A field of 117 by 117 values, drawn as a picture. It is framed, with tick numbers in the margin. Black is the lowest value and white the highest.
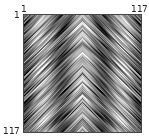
Overall the values sit about 50% of the way up the scale. Stripes running up and down repeat 3 times from left to right. The histogram is bell-shaped. No row or column stands out. The left and right halves mirror each other.
